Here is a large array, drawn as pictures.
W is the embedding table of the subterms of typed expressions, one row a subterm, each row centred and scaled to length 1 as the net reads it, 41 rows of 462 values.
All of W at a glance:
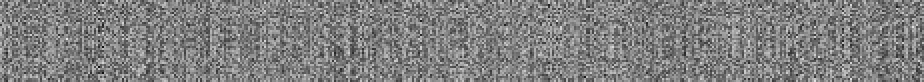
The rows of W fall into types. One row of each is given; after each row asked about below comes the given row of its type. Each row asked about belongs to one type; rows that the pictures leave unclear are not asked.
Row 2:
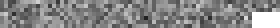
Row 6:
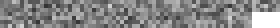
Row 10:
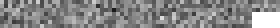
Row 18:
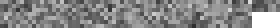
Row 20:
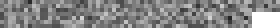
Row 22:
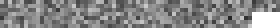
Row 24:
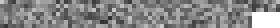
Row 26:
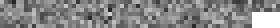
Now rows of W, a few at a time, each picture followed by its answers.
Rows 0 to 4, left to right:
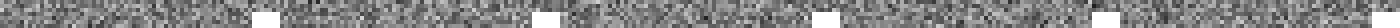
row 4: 26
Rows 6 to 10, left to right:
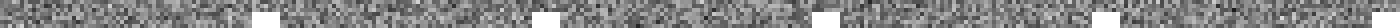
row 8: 18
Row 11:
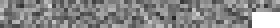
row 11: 24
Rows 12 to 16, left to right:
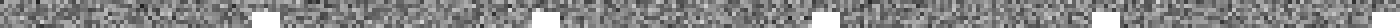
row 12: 20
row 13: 22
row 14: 22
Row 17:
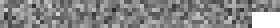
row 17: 24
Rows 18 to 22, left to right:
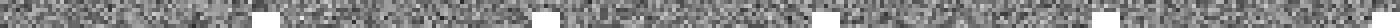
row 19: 20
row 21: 10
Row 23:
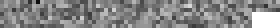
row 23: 20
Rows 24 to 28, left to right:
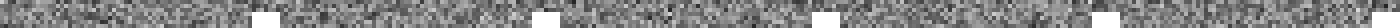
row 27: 18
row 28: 22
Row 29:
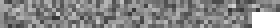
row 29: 26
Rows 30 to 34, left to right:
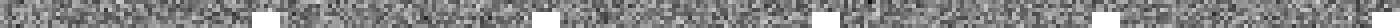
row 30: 24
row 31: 2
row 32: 26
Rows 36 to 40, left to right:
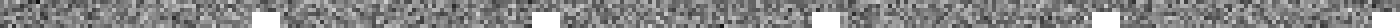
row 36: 6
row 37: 2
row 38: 26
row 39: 2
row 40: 2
